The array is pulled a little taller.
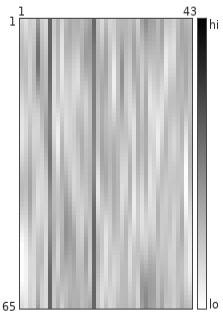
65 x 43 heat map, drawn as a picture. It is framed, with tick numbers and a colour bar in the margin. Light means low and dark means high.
Histogram: skewed, a long tail of high values. Grain: streaks running down. Slope: none. Odd lines: columns 8 and 19.
